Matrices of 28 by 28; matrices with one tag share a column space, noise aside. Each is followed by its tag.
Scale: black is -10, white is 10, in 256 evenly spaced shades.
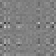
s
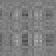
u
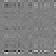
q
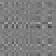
s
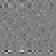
q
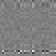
q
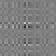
s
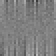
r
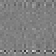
q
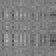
u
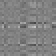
s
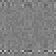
q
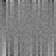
r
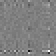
q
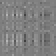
u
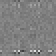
q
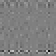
q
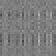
u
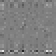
q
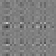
s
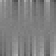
r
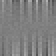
r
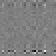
q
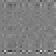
q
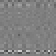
q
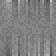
r
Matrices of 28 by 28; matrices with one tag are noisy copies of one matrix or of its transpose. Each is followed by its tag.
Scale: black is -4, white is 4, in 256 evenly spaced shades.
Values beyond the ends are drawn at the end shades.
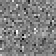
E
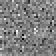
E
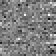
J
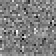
E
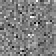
E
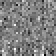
J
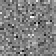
E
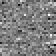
J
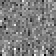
J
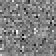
E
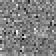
E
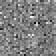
E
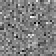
E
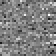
J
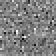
E
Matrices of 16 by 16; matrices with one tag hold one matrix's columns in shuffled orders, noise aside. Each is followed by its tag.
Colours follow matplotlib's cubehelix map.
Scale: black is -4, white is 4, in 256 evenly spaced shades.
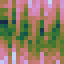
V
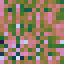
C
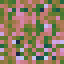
C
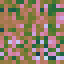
C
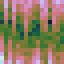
V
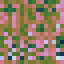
C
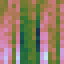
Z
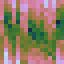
V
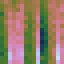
Z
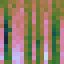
Z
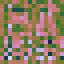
C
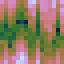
V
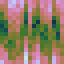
V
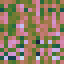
C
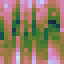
V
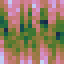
V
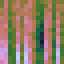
Z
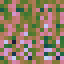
C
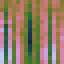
Z
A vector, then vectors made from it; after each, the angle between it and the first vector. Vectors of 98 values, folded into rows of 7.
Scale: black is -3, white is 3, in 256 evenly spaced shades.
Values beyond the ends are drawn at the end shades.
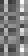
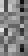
nearly opposite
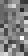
partly opposed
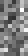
partly aligned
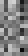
nearly opposite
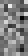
partly opposed
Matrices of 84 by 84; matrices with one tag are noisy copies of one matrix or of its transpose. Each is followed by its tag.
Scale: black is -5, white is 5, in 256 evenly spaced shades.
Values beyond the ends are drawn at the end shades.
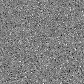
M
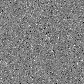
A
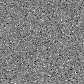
M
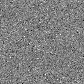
A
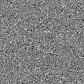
A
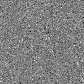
A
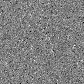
A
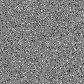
M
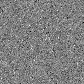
A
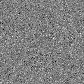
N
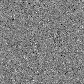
N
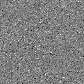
A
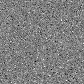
M
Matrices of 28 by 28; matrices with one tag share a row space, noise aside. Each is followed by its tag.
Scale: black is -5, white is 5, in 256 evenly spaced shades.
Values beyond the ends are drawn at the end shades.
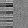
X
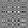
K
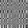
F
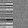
X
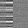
X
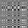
K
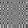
F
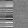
X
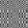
F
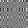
F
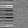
X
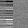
X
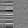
X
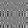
F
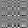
K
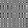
F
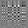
K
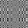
F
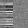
X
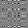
K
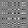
K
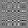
K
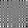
F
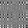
F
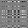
K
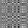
K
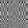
F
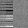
X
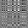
K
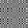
F
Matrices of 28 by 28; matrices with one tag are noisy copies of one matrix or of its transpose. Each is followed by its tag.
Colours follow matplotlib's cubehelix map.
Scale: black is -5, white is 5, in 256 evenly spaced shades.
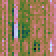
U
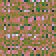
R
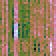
U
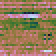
U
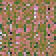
R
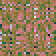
R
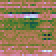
U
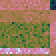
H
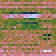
U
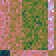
H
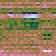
U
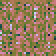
R
